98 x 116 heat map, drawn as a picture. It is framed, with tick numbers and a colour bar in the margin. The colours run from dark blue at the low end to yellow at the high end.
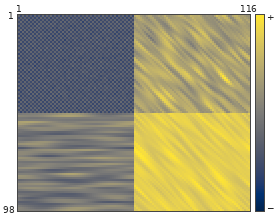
It is made of 2 by 2 panels. Panel 1,1: low, checkered. Panel 1,2: high, slanting down to the right. Panel 2,1: middling, streaked across. Panel 2,2: very high, slanting down to the right, faint in contrast.
